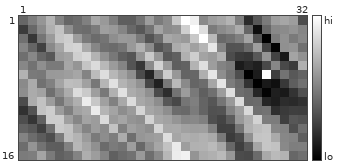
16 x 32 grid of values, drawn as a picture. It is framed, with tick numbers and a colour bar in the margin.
The ninth with the lowest average is the middle right. Neither half mirrors the other. The grain runs diagonally down to the right. A single lone cell is far higher than the cells round it.
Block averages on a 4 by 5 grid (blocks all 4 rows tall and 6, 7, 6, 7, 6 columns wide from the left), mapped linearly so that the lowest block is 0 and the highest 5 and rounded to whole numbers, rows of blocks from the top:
33442 / 34331 / 35330 / 23534
